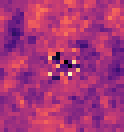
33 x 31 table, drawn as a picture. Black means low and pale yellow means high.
Mirror symmetry: none. Odd patch: rougher, in the centre. Slope: none. Roughest part: centre. Histogram: heavy tails on both sides.
